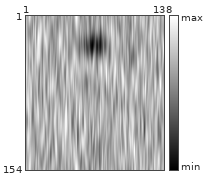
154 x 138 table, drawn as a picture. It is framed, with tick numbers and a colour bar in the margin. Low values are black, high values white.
Dips: one, in the top middle. Grain: streaks running down. Ninth with the lowest average: top middle. Average level on the scale: 70%.
